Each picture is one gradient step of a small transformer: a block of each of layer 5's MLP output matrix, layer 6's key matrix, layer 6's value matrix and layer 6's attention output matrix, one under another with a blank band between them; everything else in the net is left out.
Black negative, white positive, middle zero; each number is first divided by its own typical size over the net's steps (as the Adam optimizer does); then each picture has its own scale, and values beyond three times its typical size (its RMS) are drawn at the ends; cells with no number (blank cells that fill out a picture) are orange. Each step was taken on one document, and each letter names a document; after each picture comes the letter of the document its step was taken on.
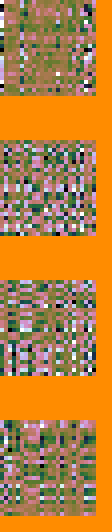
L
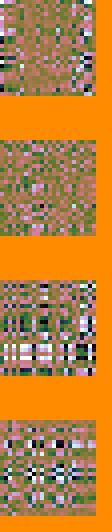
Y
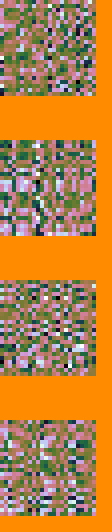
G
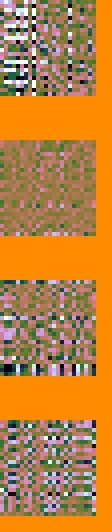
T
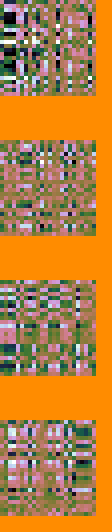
T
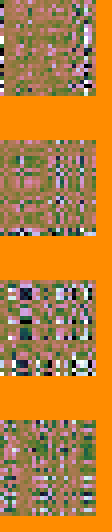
L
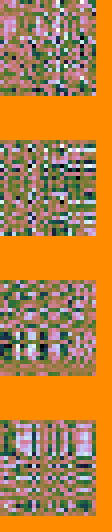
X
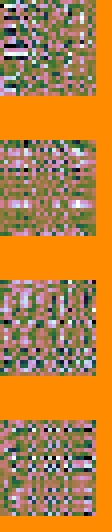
T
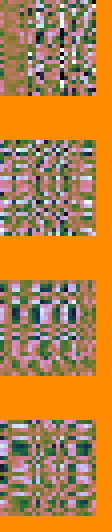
G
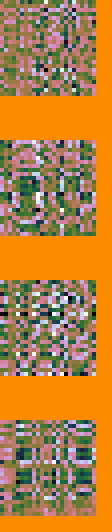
G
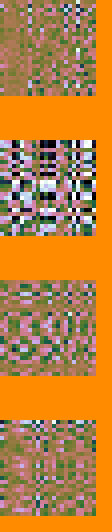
G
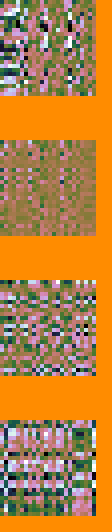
T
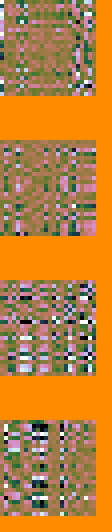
L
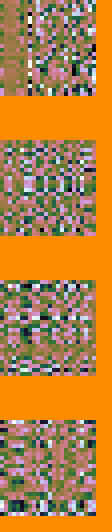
G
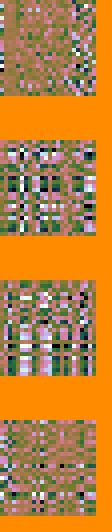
Y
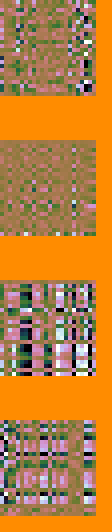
L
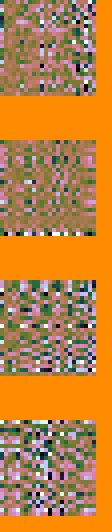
Y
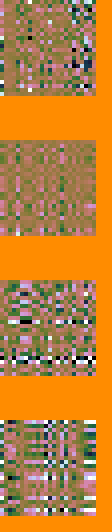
L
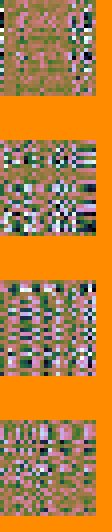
Y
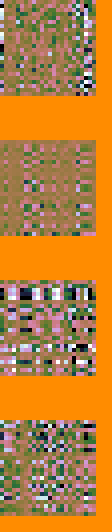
L
